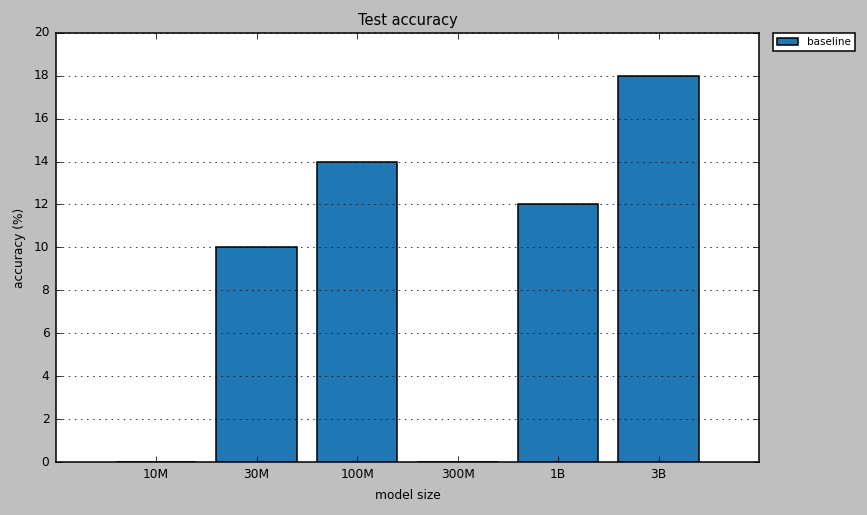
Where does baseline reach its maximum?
3B
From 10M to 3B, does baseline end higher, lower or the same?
higher
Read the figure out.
Title: Test accuracy
x-axis: model size, ticks 10M 30M 100M 300M 1B 3B
y-axis: accuracy (%), ticks 0 2 4 6 8 10 12 14 16 18 20
Legend: baseline
Values:
baseline: 0 10 14 0 12 18
